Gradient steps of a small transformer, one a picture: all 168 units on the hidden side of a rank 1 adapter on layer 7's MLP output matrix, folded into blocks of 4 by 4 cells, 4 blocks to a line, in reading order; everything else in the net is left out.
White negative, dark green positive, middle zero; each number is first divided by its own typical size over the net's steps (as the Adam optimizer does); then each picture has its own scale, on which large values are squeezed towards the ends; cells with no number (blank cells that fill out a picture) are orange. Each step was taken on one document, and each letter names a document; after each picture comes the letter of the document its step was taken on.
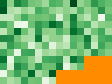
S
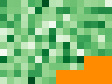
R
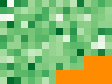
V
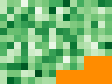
R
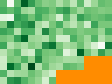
V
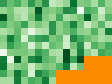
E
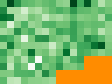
V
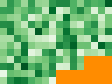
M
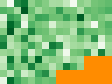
V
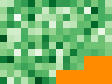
M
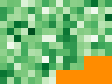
M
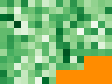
S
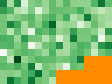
E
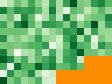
S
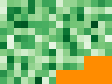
S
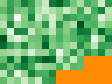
M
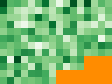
E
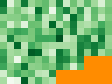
R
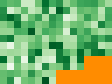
M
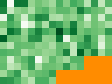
V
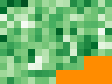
V
